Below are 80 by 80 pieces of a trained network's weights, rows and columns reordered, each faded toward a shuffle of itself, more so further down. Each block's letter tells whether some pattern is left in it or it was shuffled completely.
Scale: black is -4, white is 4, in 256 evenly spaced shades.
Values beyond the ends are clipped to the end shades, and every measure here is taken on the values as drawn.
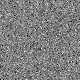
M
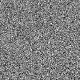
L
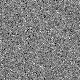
M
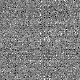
L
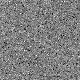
M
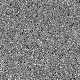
M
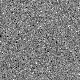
M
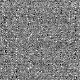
L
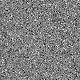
M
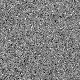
M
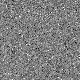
M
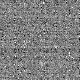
L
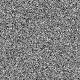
M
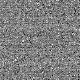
L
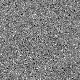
M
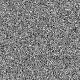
L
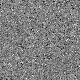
M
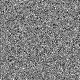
M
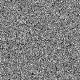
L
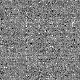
L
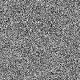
L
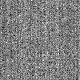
L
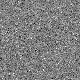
M
